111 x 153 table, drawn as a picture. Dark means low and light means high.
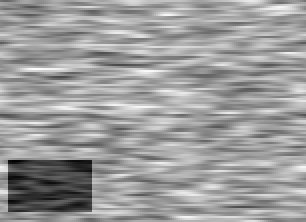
The ninth with the lowest average is the bottom left. An odd patch, lower than its surroundings, sits in the bottom left. Streaks run across, left to right. On average the colour sits 60% of the way up the scale.
